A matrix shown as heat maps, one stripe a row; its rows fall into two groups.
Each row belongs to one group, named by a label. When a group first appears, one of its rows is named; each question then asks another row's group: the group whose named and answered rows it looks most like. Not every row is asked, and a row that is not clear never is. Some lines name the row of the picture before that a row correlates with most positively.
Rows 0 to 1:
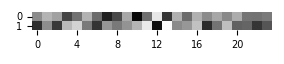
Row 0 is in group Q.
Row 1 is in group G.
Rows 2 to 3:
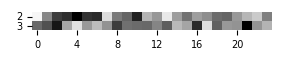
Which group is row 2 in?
Q
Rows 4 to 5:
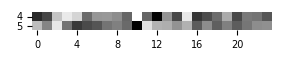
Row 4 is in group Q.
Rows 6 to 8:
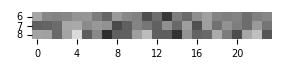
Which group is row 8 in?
G
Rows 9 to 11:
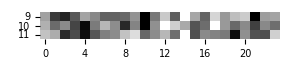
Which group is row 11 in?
Q
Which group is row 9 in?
Q
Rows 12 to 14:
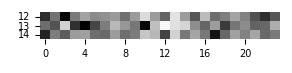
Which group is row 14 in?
G
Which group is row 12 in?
G
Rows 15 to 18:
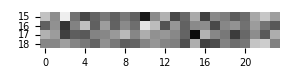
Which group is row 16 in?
G
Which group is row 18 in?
G
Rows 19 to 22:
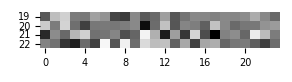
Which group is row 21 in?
G
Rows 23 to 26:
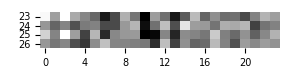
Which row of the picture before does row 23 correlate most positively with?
20
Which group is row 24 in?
Q
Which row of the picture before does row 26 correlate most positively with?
20
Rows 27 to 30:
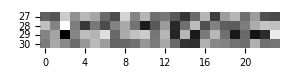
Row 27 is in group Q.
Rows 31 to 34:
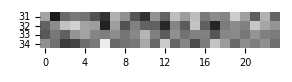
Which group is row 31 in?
Q
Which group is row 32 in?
G
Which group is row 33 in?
G
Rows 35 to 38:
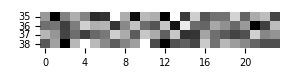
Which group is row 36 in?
Q
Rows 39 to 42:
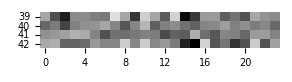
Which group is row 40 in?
G
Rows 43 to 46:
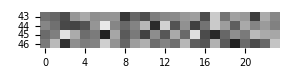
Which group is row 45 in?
G
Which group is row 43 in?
Q
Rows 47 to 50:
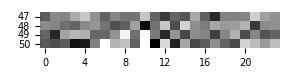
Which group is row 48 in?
Q
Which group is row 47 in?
G
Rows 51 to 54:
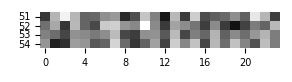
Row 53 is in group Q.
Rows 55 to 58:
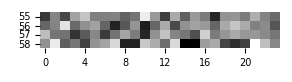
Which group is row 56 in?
Q
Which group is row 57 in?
Q
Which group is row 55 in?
G
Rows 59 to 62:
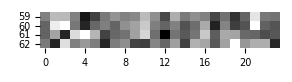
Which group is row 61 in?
G
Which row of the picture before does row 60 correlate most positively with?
58
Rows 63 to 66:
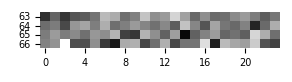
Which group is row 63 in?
G
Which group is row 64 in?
Q
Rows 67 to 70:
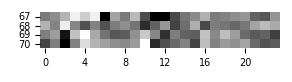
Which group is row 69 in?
G
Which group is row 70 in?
G
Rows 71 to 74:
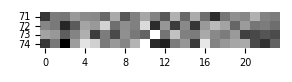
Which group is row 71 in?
G
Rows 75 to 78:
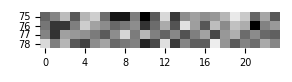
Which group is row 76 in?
Q
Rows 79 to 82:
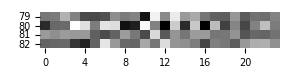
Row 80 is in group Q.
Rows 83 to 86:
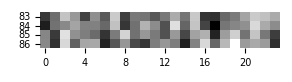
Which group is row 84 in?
G
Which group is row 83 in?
G
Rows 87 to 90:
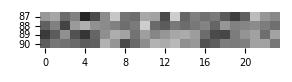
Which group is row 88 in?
G
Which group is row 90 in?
G
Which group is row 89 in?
G
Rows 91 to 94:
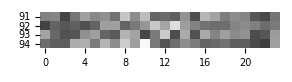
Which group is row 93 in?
Q
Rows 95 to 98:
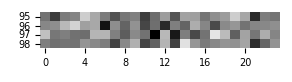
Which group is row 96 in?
G
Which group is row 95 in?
Q
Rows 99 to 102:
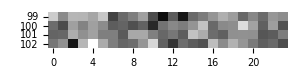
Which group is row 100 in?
Q
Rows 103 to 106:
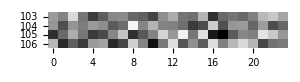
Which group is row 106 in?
Q
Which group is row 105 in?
G
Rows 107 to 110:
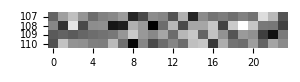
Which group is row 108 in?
Q
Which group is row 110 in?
Q
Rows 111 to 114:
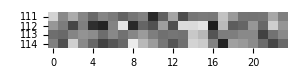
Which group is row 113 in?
Q
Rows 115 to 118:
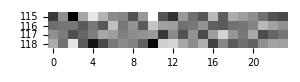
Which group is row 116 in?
G
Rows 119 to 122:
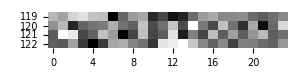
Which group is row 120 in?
Q
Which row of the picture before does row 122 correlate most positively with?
118
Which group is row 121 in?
Q
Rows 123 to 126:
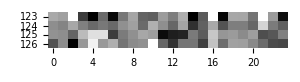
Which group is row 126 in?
G
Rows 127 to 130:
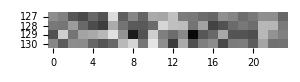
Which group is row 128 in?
G
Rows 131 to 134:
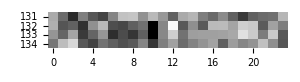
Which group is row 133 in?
Q
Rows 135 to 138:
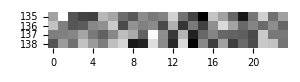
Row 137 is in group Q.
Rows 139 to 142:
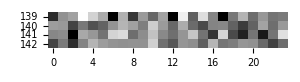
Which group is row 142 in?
G
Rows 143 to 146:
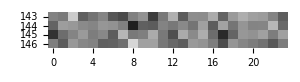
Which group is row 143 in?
Q
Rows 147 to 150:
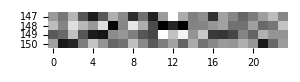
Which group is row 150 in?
Q
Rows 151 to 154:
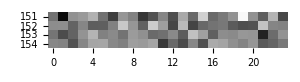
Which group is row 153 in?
Q
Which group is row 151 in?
Q
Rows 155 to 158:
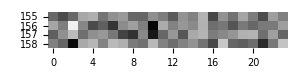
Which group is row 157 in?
Q
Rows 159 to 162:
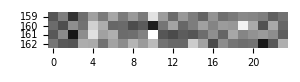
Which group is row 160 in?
Q
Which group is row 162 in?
Q
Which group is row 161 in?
G
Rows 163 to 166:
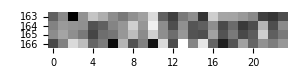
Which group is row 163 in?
G
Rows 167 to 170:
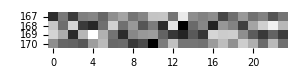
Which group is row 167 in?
G
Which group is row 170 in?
Q
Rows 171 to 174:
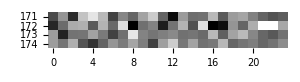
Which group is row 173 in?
Q
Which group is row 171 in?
G
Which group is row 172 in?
G
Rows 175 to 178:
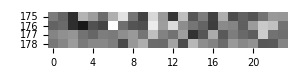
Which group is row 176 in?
G
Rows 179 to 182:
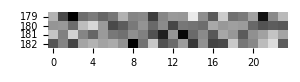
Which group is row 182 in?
G
